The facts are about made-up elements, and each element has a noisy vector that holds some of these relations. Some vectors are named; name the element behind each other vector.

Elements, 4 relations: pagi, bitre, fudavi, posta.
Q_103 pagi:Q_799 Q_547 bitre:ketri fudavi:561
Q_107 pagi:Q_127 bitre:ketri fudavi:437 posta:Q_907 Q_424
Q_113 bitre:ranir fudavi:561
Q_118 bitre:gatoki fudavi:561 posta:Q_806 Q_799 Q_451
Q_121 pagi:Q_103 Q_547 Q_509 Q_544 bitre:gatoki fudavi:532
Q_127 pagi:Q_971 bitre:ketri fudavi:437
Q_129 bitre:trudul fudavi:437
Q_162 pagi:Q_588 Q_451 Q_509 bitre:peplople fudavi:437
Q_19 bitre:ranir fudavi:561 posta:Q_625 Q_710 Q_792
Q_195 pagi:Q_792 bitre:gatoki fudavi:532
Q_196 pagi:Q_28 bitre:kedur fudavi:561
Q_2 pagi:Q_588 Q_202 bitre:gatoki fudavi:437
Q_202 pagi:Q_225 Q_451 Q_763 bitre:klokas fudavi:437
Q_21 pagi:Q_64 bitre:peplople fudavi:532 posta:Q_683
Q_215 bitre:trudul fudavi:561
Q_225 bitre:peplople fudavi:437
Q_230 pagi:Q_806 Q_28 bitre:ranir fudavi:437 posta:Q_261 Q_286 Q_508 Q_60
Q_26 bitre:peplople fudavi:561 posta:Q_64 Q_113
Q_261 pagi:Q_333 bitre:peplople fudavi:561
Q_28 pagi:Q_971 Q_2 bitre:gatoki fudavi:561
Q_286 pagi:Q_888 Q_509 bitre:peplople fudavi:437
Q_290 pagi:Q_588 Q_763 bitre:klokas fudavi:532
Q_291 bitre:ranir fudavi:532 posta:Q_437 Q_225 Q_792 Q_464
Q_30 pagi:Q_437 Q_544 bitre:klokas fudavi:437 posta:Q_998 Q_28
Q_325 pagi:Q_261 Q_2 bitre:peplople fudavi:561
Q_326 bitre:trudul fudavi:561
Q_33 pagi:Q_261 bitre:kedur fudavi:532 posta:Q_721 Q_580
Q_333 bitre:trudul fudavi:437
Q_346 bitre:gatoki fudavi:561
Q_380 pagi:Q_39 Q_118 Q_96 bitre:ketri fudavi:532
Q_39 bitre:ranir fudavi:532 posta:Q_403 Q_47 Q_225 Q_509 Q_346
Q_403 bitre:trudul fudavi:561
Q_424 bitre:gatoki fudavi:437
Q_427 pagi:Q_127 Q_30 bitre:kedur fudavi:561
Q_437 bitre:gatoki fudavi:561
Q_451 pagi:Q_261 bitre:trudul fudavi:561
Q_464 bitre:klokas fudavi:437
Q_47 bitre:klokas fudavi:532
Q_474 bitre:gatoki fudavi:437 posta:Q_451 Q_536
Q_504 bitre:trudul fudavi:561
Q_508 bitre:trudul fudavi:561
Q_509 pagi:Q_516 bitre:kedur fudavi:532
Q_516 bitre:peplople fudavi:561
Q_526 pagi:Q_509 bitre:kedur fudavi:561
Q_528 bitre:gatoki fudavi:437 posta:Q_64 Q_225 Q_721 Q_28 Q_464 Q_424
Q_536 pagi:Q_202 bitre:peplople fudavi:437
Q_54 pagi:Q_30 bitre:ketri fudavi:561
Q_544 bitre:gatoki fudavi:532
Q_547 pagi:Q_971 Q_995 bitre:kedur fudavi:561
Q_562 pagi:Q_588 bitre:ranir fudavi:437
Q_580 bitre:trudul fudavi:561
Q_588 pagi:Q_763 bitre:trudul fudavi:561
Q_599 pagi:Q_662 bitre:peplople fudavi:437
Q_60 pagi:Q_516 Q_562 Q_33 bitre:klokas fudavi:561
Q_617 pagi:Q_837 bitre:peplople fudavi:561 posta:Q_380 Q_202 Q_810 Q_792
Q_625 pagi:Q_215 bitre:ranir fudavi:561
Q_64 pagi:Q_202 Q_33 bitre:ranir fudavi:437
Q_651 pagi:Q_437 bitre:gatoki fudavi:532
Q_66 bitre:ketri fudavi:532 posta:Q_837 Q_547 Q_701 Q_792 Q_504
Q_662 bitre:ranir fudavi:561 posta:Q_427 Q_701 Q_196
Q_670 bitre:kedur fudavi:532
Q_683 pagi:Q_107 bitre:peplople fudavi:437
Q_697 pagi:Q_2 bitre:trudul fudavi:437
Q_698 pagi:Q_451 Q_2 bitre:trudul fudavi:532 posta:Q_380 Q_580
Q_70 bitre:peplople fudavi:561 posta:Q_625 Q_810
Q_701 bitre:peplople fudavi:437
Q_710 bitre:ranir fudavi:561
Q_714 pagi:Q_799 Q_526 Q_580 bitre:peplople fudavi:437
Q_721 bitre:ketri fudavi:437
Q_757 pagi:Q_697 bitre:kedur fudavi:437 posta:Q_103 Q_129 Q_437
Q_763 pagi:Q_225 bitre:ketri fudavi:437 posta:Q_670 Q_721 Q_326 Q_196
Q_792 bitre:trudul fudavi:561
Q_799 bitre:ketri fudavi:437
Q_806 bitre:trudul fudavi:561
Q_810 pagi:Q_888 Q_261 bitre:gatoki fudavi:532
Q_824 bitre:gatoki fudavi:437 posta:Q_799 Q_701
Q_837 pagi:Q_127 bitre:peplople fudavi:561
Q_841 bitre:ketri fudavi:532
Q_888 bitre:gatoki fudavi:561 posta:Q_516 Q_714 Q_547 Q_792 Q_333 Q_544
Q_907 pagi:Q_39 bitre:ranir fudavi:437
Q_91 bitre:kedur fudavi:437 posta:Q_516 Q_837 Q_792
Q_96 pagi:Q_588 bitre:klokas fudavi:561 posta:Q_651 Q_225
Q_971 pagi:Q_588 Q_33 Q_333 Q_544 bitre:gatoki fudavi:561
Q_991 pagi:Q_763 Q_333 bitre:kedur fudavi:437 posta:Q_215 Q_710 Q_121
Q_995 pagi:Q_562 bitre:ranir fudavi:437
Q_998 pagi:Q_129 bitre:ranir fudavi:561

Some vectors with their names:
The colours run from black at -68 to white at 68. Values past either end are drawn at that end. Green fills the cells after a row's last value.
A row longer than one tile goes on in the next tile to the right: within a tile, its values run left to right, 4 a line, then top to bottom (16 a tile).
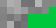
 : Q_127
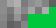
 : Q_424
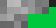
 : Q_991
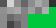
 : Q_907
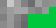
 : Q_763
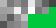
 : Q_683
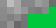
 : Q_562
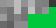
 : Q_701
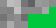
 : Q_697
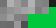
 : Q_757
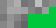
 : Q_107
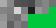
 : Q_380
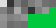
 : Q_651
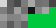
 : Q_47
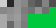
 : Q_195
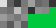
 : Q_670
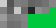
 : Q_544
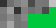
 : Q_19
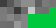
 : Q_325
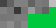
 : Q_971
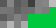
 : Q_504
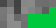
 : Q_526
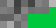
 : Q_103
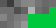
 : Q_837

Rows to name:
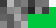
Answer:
Q_215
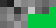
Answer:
Q_617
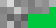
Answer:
Q_799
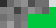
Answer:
Q_888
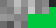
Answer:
Q_162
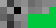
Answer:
Q_998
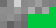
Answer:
Q_528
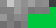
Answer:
Q_202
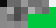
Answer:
Q_118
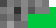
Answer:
Q_662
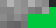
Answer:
Q_464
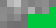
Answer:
Q_2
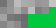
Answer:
Q_474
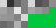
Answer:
Q_21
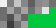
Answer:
Q_129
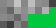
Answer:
Q_599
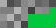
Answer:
Q_33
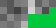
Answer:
Q_261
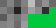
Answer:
Q_60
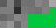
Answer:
Q_113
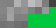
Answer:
Q_30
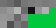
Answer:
Q_39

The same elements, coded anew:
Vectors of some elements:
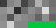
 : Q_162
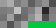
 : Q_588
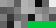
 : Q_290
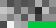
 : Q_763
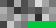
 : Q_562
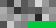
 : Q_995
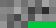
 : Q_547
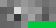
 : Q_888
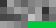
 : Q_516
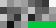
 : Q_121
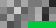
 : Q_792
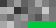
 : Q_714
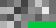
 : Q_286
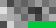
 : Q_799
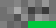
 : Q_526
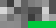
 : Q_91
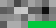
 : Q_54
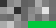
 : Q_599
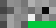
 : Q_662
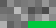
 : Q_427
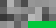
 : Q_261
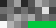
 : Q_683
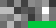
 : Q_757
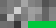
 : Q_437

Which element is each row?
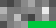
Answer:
Q_30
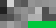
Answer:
Q_325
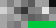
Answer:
Q_697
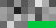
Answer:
Q_64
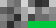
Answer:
Q_195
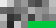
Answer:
Q_698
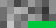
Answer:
Q_103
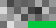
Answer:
Q_127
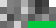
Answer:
Q_380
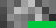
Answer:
Q_96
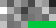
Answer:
Q_333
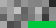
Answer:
Q_508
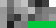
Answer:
Q_544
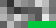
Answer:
Q_907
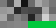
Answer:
Q_991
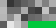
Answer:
Q_107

